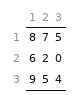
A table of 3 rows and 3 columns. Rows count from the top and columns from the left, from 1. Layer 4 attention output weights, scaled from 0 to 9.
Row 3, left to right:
9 5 4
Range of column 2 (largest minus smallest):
5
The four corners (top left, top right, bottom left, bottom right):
8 5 9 4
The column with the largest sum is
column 1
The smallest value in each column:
6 2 0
